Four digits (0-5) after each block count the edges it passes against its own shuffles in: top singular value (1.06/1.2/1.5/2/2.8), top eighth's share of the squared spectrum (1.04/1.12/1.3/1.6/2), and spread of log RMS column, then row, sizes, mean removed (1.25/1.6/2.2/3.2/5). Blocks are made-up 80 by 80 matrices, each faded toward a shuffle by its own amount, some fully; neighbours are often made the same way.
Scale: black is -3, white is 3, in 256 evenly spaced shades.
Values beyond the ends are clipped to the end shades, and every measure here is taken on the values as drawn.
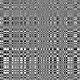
5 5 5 5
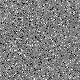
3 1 0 0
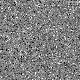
0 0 0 0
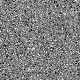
0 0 0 0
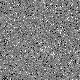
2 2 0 0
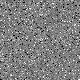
1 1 0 0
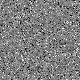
1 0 0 0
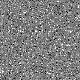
3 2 1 0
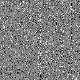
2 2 2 0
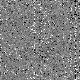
2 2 2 0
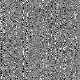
2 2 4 0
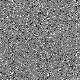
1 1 1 0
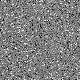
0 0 1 0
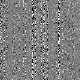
2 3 4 0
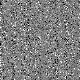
1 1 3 0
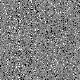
1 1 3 0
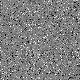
2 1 0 0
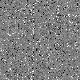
2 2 1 0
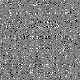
4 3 1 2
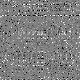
4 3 1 2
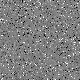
0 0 0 0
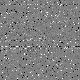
3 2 0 1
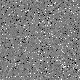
2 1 0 0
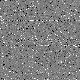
3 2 0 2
